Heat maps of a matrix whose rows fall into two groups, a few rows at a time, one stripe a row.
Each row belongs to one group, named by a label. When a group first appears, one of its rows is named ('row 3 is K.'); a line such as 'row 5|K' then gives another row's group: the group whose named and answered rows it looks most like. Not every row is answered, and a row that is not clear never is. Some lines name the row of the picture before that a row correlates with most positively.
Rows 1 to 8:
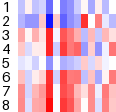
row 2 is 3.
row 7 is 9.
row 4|9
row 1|3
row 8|9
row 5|3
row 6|9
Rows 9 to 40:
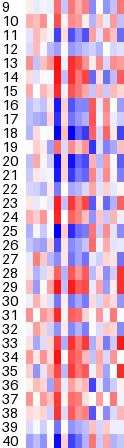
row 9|9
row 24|9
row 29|9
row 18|3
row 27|3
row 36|9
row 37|9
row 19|9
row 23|9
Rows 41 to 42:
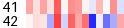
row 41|9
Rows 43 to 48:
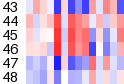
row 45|9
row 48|3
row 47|3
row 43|3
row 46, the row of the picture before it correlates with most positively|42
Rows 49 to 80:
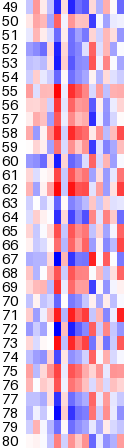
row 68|9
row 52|3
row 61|9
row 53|3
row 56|9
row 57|9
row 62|9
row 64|3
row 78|3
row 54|3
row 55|9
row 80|9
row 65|9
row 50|9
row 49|3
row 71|9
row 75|9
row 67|3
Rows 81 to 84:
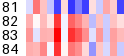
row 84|9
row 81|3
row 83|9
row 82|9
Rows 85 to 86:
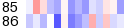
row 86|3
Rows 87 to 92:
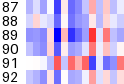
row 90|3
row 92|3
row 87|3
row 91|9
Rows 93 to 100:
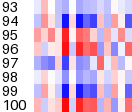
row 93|3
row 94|3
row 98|3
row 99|3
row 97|3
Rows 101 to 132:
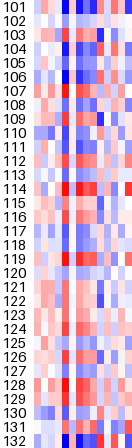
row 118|3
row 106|3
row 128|9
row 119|9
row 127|3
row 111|3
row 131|9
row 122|9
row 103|9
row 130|3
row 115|9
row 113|3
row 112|9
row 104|3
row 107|9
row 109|9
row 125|3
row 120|3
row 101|3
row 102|3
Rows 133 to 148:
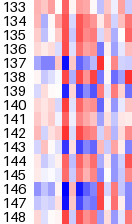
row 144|9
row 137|3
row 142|9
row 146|3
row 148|9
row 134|9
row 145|9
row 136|9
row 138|9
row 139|3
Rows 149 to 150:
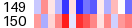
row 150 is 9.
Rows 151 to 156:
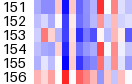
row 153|3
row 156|9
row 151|3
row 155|3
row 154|3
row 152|3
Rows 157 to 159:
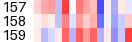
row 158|9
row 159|9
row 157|9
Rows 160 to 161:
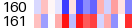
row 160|3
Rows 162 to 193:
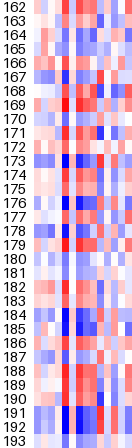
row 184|3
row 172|9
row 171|9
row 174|9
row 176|3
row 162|9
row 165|3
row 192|3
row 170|3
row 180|3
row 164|3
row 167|3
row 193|3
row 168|9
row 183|9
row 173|3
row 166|9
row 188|9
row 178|3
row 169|9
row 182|9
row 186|9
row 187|3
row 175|9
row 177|9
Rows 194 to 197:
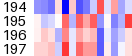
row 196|9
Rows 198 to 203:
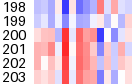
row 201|9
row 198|3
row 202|9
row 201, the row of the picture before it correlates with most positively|197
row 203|9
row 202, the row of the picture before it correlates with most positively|197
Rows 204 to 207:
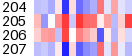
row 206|9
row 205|9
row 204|3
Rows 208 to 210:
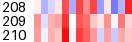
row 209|9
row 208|9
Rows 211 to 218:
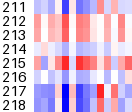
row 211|3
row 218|3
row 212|9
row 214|3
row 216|3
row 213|9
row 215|9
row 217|3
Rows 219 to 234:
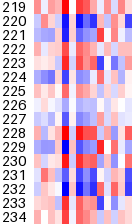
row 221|3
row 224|3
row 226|3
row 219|9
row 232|3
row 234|9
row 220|3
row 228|9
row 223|9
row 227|3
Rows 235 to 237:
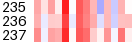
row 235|9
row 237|9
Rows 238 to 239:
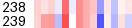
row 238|9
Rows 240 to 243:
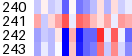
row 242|3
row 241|9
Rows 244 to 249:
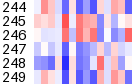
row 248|3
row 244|3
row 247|3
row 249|3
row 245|9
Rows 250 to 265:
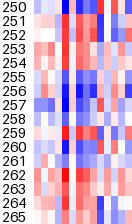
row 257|3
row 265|9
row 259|9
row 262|9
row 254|9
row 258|3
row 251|9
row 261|3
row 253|9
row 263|9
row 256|3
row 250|3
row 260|3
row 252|9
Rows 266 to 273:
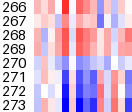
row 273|3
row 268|9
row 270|3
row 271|3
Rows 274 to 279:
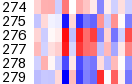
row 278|3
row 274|9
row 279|3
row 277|9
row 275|3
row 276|9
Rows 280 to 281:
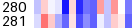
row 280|3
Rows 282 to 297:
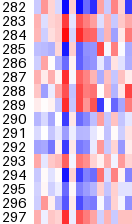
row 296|3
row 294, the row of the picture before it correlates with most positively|280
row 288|9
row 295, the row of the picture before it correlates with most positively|280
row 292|3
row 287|9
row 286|3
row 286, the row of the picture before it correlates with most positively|281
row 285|3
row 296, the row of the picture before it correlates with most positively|281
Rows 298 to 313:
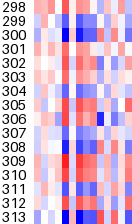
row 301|9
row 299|3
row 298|9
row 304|3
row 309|9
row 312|9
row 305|9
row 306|9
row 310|9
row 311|3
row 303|9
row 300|3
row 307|3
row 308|3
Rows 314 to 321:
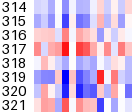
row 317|9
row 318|3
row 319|3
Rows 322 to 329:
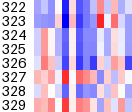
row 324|3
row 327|9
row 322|3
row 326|3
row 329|9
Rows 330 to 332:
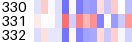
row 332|3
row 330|3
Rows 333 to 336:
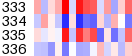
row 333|9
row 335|9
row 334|3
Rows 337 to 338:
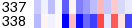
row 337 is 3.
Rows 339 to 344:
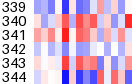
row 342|3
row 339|3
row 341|9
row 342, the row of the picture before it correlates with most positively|337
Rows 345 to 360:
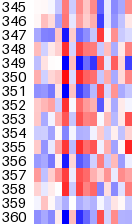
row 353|9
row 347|3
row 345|9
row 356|3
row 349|3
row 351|3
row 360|3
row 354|3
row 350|9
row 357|9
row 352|9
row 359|3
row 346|9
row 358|9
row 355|9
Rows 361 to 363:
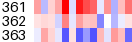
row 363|3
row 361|9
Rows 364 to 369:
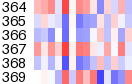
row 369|9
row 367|9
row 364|9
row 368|3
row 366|3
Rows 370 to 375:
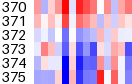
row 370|9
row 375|3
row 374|3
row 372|3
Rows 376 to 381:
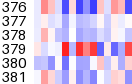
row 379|9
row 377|3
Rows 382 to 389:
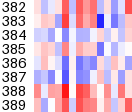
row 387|3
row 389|9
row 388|9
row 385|9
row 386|3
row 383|9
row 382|9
